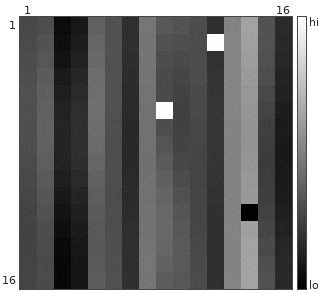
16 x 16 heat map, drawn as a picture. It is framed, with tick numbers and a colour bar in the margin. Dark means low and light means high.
Lone odd cells: 3, 2 higher and 1 lower than their neighbours. Grain: streaks running down. Average level on the scale: 30%. Ninth with the lowest average: bottom left.
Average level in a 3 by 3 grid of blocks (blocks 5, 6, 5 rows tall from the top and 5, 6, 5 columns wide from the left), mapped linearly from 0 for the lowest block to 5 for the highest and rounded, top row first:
135
233
033
